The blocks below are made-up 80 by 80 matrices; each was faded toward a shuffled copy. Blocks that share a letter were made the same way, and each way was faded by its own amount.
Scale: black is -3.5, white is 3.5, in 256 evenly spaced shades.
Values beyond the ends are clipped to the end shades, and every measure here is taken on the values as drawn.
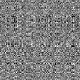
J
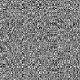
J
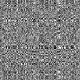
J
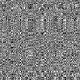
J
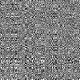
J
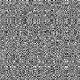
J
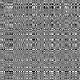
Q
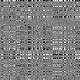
Q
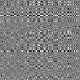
Q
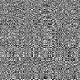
J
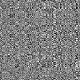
J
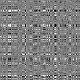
Q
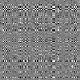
Q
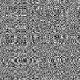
J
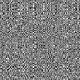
J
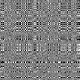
Q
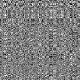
J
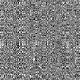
J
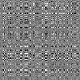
Q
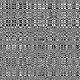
Q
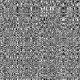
J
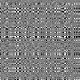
Q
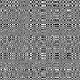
Q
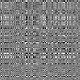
Q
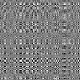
Q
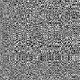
J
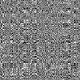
J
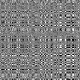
Q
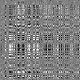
Q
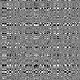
Q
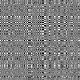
Q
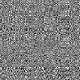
J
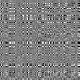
Q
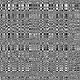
Q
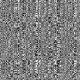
J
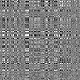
Q
